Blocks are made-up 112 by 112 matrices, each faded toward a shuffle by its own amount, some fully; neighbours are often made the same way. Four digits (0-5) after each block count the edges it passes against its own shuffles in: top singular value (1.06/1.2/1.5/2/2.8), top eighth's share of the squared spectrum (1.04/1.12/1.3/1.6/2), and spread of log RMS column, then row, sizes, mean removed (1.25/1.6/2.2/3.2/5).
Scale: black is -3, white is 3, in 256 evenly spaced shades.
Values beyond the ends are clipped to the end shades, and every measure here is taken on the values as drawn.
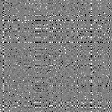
5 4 3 3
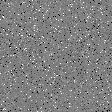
0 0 0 0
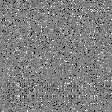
4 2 1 1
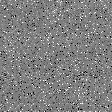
3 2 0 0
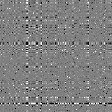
5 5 3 3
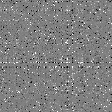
4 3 1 1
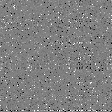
4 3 1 1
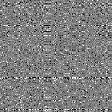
5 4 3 3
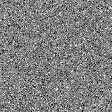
2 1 0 0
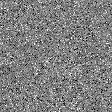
2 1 0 0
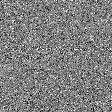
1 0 0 1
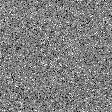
0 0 0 0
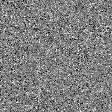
1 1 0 0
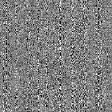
3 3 4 1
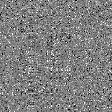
4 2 2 1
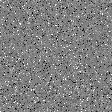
0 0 0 0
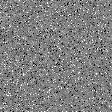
3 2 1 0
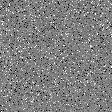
0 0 0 0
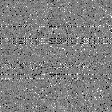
4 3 1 3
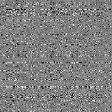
5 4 2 4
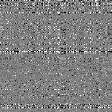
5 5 2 4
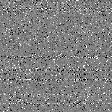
4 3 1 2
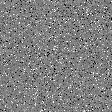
1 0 0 0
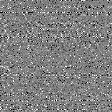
4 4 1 3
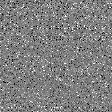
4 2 1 2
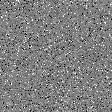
2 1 0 0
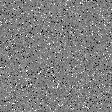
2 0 0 0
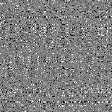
4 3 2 3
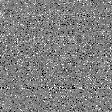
4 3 1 2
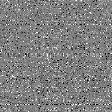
4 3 2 3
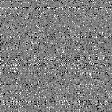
4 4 2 3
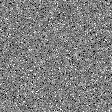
0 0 0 0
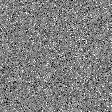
0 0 0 0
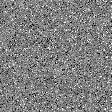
0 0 1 0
